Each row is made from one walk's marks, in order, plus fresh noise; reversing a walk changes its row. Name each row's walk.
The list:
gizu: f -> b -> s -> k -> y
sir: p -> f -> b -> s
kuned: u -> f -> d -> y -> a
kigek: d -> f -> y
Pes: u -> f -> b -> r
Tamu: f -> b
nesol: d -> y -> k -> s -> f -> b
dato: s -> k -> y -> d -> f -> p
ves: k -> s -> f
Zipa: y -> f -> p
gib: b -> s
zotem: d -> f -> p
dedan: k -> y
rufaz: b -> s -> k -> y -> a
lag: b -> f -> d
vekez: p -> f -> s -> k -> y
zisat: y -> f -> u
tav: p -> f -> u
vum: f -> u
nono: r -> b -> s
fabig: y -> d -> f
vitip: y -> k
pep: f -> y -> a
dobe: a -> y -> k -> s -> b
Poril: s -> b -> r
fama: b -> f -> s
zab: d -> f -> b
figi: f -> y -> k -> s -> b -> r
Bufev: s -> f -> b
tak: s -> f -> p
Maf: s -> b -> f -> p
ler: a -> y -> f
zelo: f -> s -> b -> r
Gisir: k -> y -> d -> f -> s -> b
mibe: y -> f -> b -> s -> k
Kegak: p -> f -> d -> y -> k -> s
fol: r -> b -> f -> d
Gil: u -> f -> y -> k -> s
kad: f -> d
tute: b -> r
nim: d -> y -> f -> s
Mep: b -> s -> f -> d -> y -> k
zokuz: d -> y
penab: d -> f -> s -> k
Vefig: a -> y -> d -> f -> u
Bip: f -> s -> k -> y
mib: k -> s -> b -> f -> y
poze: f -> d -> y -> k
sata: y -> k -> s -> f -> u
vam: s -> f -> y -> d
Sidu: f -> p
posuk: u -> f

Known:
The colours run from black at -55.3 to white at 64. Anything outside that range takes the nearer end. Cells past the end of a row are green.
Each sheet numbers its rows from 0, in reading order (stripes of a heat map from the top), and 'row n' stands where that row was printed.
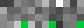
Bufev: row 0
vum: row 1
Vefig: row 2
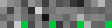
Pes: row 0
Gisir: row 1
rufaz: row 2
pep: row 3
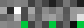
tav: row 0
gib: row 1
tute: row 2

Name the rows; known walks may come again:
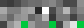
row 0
Poril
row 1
tav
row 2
dato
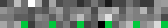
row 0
Bip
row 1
Vefig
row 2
Mep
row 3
tute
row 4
Maf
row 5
tak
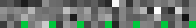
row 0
rufaz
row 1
Bufev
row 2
mib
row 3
gib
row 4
dobe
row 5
sir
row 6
Gisir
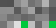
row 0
vam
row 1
vum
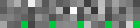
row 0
pep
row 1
ler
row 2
vekez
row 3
Sidu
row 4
Pes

